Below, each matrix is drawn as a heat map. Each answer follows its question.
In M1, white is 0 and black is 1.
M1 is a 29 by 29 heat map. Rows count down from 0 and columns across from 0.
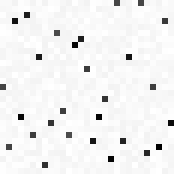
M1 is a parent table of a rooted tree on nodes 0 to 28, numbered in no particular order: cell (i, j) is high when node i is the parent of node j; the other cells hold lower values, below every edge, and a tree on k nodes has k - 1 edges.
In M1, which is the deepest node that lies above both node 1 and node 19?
14
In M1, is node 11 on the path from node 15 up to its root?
yes
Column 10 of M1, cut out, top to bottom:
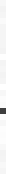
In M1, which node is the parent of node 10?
18
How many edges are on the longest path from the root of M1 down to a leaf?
8
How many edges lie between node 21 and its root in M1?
3
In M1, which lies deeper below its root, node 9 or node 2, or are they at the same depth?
node 2
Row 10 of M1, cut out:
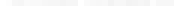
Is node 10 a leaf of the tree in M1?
yes
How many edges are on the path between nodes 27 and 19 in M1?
2
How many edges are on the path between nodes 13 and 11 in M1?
5
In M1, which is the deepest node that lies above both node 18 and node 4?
14
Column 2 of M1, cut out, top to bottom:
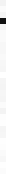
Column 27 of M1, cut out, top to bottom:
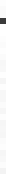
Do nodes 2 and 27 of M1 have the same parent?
yes
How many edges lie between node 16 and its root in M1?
5
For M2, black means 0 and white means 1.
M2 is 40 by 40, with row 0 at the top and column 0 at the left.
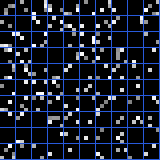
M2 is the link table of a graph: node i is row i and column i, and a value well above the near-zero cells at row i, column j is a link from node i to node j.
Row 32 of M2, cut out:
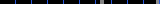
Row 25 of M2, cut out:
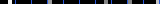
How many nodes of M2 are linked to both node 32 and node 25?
1
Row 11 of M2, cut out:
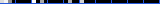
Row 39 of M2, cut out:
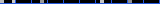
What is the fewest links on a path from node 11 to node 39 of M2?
2
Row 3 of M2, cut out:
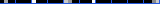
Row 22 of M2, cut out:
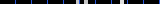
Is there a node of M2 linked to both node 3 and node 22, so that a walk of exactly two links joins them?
no
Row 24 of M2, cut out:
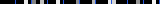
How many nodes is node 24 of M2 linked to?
10
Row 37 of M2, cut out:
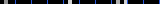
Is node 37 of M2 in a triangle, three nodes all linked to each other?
no
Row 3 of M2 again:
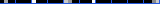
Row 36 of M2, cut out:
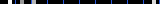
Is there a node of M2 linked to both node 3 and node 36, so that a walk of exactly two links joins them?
yes
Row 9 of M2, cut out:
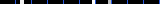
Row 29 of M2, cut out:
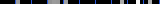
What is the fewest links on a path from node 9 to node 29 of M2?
3
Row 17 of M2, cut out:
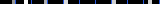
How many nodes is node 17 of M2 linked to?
6
